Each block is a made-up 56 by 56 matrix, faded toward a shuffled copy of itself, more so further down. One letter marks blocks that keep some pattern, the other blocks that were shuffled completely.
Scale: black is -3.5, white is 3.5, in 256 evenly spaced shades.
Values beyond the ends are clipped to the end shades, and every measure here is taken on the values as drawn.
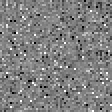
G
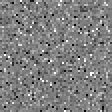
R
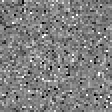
R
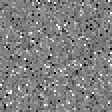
R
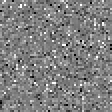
R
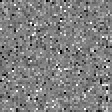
G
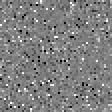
R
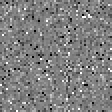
G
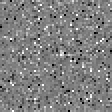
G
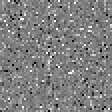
G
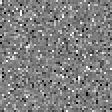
R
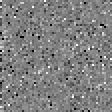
G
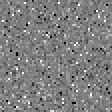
R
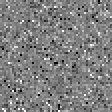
R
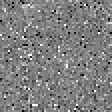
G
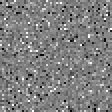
R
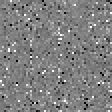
G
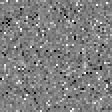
R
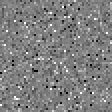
R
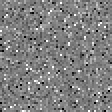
R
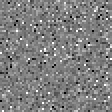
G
